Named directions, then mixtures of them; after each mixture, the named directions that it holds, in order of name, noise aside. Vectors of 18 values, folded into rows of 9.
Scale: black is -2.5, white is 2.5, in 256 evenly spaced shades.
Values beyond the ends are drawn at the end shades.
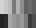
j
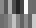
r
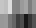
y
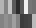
r, y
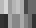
j, r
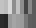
j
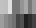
y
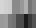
y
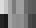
j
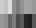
y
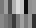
r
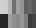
j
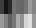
j, y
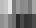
y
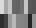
j, r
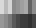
y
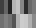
r, y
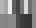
r, y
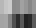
y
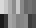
j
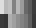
j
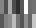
r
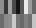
r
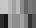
j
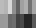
y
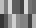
j, r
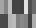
j, r
